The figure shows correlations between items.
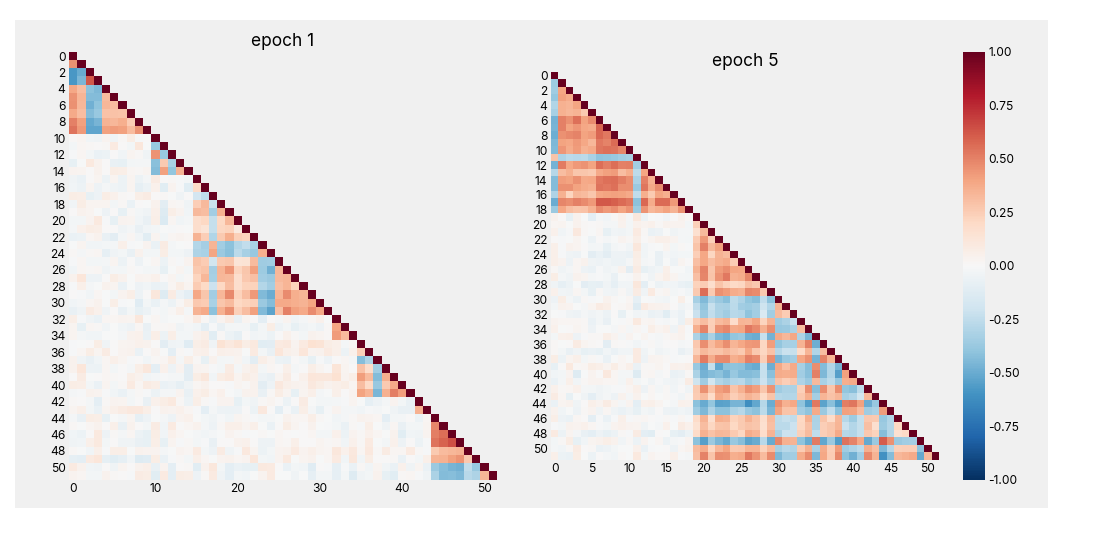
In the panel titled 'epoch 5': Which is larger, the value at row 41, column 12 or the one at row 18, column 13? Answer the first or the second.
the second
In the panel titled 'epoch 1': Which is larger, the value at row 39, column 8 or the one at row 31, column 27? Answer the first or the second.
the second
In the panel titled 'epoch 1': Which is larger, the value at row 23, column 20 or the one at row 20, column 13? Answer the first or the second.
the second
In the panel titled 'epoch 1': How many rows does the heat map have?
52
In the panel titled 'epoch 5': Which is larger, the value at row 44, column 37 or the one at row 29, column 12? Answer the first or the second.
the second
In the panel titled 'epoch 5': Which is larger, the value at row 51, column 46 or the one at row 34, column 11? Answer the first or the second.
the first
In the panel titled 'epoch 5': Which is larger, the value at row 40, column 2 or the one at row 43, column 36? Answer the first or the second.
the second
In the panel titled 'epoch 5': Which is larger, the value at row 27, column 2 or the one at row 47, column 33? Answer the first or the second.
the second
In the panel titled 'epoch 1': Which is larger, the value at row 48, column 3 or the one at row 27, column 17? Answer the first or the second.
the first
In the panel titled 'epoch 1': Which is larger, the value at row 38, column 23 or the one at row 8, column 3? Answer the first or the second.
the first
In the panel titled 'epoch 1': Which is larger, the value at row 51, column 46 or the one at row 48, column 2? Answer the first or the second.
the second
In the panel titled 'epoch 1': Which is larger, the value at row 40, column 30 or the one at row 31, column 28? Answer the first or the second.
the second
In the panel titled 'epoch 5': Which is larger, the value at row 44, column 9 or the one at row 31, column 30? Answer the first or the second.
the second
